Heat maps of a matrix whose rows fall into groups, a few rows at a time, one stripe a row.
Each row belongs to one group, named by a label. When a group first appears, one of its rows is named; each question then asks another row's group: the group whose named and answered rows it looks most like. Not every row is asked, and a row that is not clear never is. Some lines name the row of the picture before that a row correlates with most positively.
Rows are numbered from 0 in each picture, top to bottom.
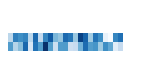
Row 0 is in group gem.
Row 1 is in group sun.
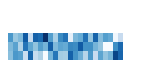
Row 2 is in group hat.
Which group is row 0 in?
sun
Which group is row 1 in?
gem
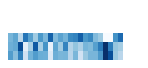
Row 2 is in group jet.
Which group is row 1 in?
jet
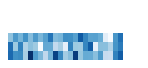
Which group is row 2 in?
hat
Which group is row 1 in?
hat
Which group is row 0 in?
gem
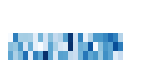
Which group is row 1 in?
hat
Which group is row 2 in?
sun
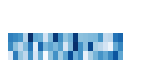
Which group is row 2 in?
hat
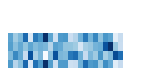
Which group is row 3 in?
sun
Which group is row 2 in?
hat
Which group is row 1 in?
jet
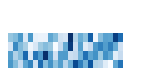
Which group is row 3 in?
gem
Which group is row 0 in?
hat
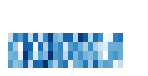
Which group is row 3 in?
sun
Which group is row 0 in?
gem
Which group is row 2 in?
gem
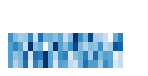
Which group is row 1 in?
hat
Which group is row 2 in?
sun
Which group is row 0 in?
gem
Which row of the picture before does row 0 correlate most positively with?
1
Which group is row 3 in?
sun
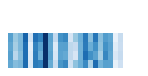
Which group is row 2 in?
sun
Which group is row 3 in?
sun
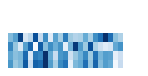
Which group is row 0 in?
jet
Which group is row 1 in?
gem
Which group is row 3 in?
sun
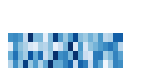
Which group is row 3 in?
gem
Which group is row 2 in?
hat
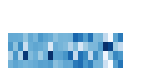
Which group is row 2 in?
gem
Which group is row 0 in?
gem
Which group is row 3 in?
gem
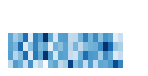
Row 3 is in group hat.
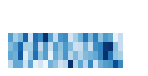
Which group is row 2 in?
jet
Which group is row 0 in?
sun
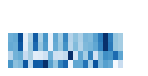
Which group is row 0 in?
jet
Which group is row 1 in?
jet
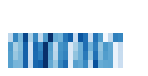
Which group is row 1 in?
sun
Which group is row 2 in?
sun
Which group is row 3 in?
sun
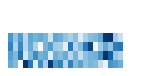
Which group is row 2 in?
jet
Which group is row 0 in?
jet
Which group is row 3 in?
gem
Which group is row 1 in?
hat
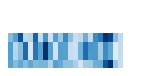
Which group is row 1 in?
sun
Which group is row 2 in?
sun
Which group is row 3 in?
jet
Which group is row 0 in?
jet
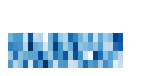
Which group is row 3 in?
sun
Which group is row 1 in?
hat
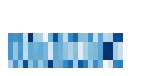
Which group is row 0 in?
hat
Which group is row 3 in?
gem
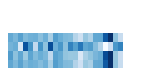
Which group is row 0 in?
jet
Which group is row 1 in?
gem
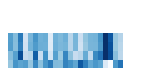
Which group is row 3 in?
gem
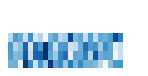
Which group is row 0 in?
hat
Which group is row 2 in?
sun
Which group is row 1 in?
sun
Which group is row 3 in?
gem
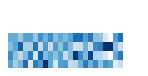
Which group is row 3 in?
sun
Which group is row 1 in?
jet
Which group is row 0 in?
gem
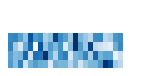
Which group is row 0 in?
hat
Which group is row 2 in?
sun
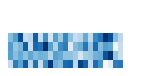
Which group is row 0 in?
jet
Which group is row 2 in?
jet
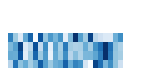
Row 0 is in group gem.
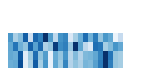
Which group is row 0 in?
sun
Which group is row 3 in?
jet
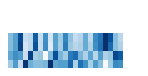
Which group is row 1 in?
jet
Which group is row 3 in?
gem
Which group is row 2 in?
hat
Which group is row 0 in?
jet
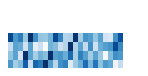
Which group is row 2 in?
gem
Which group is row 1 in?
hat
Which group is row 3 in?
sun
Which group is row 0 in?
hat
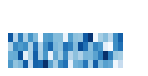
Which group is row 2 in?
jet
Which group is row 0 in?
hat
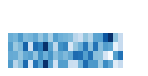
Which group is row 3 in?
sun
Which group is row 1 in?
sun
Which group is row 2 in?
gem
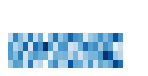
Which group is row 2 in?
jet
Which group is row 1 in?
sun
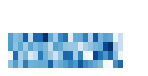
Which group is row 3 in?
gem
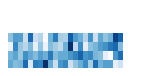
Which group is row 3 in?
sun
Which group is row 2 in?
gem
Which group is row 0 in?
hat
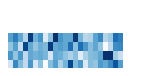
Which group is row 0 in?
hat
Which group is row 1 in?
gem
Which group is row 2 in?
jet
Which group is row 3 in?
hat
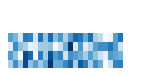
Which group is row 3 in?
gem
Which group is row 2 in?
gem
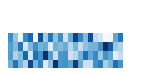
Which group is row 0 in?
gem
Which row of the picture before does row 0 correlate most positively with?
0
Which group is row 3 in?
hat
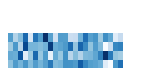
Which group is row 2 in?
jet
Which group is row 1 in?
gem
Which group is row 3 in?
gem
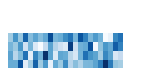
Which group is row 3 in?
jet
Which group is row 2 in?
sun
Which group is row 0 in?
gem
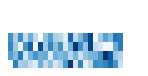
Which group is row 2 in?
jet
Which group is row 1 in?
gem
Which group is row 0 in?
hat
